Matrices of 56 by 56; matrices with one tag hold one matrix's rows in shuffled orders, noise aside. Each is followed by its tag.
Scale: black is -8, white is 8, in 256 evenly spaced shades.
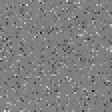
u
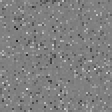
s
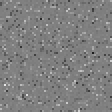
u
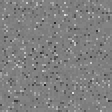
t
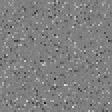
t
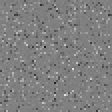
t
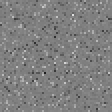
t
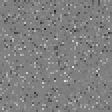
t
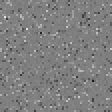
u
